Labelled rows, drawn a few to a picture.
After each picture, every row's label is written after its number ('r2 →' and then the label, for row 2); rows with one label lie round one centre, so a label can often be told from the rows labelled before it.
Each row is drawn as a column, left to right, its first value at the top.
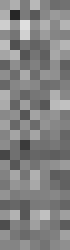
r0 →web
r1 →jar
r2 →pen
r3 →jar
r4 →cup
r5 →web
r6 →web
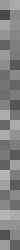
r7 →jar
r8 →cup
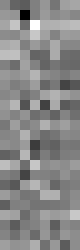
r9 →web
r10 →web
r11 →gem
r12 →pen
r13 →cup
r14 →web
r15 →cup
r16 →cup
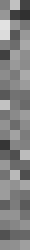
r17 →pen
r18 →jar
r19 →gem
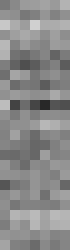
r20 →web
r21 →cup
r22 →cup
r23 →cup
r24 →cup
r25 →cup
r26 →cup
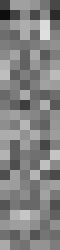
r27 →gem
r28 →jar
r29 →cup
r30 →jar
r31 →pen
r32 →gem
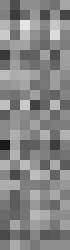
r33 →pen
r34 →gem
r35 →pen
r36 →cup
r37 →jar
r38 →pen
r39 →jar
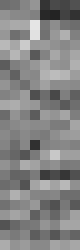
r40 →web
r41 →web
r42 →web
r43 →pen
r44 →gem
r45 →gem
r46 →gem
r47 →gem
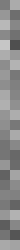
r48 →web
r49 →jar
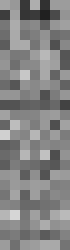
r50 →jar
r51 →cup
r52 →gem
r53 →jar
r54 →gem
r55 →jar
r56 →cup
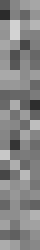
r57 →gem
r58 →pen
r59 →jar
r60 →cup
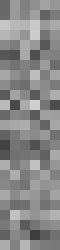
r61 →pen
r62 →cup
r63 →web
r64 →pen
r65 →jar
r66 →cup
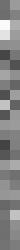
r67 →pen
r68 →cup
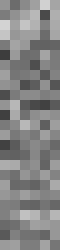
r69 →pen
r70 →web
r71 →cup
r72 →cup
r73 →jar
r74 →cup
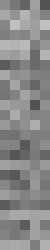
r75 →web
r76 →web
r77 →web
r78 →cup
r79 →web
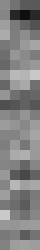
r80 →cup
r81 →gem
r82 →gem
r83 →gem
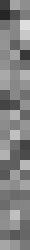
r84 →gem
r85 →jar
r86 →pen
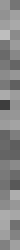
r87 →cup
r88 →web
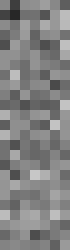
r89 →jar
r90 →gem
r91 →cup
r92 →jar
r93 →jar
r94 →cup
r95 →web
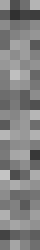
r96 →jar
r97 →gem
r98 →gem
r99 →jar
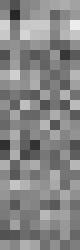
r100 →pen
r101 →gem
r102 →pen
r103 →pen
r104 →cup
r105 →jar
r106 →cup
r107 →pen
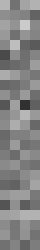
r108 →cup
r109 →web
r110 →cup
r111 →jar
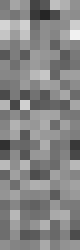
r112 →pen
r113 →cup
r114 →pen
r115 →gem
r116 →gem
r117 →jar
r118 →cup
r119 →pen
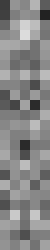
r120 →gem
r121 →cup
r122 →pen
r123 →cup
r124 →gem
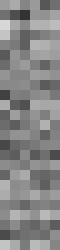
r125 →pen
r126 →jar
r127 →jar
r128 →web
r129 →web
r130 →web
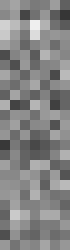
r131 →pen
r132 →cup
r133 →jar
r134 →pen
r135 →web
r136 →jar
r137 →gem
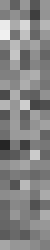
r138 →pen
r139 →web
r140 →pen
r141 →gem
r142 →cup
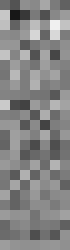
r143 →web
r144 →gem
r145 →jar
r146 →pen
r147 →jar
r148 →pen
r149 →web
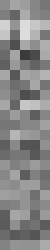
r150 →pen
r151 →jar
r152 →pen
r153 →pen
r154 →web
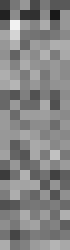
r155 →gem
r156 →pen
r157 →jar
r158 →gem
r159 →web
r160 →gem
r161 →web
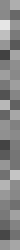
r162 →pen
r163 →jar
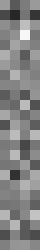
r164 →jar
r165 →gem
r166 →pen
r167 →jar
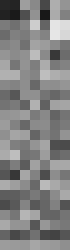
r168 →gem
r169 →gem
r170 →jar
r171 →web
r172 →gem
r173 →pen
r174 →pen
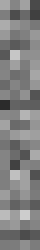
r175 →cup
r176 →jar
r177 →jar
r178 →gem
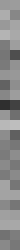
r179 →cup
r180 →cup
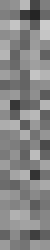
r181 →web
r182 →cup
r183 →jar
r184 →gem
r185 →pen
